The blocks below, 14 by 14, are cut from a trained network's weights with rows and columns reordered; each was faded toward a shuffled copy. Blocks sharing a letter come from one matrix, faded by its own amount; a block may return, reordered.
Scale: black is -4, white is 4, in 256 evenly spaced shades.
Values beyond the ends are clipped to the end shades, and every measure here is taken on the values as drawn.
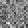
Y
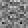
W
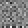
Y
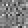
Y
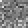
W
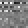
Y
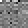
Y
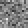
W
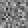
W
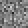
W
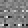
Y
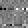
Y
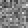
W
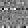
Y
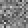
W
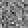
W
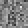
W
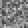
W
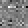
Y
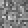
W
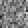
W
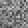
W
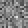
Y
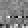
Y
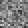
W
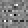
Y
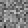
W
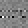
Y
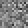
W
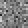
W
